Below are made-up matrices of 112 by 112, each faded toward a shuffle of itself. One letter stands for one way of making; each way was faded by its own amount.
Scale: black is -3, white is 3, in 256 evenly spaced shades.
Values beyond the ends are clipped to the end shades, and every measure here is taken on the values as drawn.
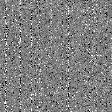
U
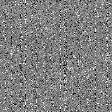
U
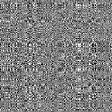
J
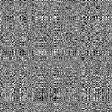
J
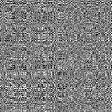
J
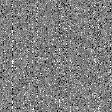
U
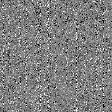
U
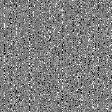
U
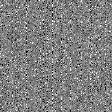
U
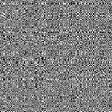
J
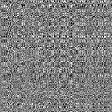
J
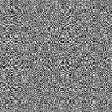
J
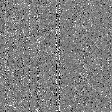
U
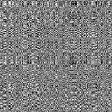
J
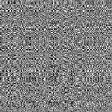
J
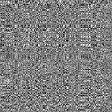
J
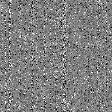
U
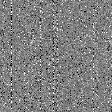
U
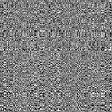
J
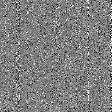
U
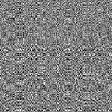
J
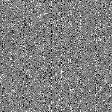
U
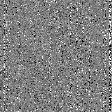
U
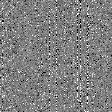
U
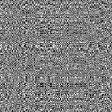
J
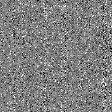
U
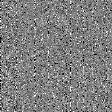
U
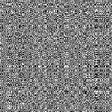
J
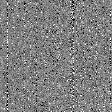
U
